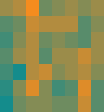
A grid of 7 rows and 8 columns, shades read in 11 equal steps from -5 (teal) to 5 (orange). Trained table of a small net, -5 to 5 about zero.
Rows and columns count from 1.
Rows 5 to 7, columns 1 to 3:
-3 -5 2 / -4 0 4 / -5 -1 0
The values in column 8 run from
-2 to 1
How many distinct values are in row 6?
5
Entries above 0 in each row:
5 4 2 6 4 2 1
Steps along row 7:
up up same down same up down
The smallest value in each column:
-5 -5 0 -2 -3 -2 -2 -2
